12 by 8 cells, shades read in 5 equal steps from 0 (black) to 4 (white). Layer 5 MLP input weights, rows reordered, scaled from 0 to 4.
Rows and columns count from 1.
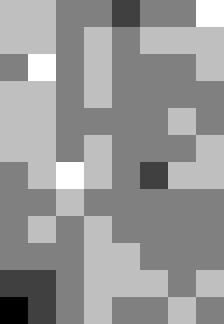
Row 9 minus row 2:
-1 0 0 0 0 -1 -1 -1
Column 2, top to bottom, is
3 3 4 3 3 3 3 2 3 2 1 1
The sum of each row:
19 22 20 19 19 20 21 17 18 18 18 15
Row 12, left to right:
0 1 2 3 2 2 3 2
